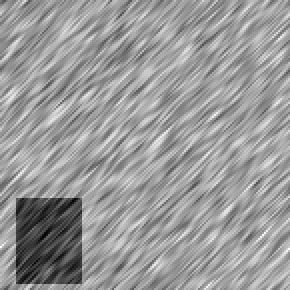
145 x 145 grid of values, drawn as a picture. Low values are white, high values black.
The values are skewed, with a long tail toward high values. On average the colour sits 40% of the way up the scale. The bottom left is the ninth with the highest average. The halves do not mirror each other. In the bottom left lies a patch that is higher than the rest.
